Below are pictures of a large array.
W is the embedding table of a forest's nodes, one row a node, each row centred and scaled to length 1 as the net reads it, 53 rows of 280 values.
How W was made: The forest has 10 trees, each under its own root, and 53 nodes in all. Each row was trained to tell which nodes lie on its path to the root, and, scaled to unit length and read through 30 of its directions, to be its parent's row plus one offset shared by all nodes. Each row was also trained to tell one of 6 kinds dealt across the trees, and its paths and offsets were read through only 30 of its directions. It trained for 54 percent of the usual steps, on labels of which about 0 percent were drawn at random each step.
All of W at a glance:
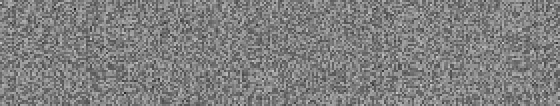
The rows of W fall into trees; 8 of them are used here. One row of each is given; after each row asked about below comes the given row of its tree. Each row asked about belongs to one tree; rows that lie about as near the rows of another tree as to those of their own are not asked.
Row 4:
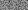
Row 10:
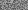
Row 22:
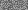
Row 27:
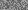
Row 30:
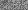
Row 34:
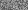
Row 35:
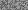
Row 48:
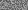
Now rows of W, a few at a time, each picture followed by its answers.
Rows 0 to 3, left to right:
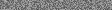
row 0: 27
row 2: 10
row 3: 27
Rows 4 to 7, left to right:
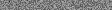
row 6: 34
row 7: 30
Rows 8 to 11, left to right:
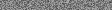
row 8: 4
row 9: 27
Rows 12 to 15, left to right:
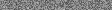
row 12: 4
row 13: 22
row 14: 35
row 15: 10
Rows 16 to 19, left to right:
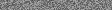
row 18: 34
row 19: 48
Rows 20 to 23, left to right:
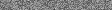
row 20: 34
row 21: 4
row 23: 30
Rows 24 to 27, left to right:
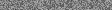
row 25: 34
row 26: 35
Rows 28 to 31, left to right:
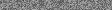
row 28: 4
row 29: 27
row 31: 48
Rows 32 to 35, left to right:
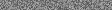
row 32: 22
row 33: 22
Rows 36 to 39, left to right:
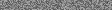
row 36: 10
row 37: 10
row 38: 30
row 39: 35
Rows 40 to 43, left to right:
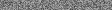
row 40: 30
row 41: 10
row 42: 4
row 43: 35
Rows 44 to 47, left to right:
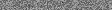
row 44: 4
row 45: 35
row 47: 22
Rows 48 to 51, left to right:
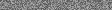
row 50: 34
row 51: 4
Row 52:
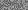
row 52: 30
